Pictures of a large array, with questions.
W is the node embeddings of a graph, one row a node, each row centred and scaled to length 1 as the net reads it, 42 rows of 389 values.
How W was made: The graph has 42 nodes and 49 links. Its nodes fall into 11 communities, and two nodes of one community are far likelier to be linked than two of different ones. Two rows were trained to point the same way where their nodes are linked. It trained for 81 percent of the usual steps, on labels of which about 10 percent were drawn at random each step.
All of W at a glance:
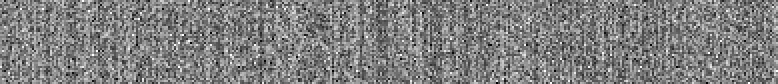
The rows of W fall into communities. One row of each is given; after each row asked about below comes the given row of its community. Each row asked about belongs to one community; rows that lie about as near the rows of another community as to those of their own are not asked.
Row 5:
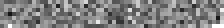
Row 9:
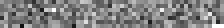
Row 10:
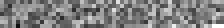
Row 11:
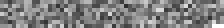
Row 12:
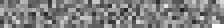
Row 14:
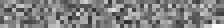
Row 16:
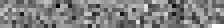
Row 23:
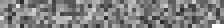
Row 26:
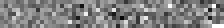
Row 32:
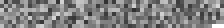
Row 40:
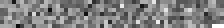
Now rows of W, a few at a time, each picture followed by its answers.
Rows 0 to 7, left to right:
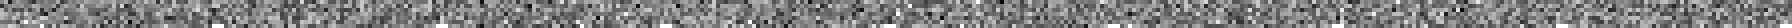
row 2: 11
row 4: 32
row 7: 23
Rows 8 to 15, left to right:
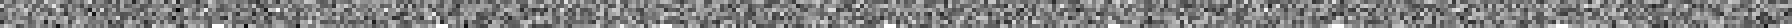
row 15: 14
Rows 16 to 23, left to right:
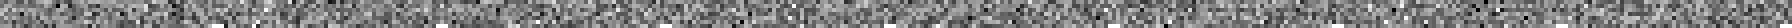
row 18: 16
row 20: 5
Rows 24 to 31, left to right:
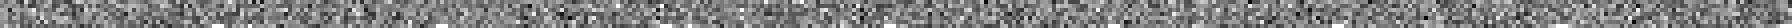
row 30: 9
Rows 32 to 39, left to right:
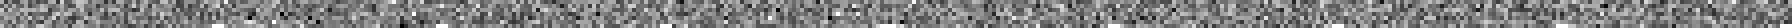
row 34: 11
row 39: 14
